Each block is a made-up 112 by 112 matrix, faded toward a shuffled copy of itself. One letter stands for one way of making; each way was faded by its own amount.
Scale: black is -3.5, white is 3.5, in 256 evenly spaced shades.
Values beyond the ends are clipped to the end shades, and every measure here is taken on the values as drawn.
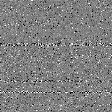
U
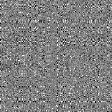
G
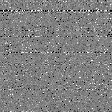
U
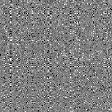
G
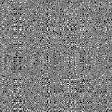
G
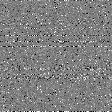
U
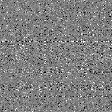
U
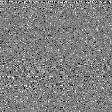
U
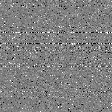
U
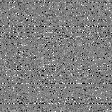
U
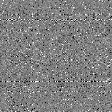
U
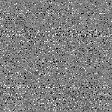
U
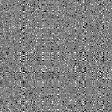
G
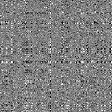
G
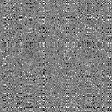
G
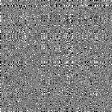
G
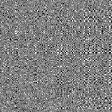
G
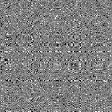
G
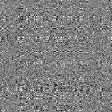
G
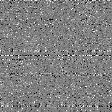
U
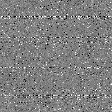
U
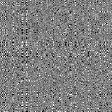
G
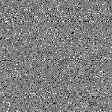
U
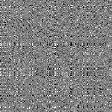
G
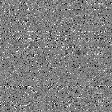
U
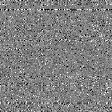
U
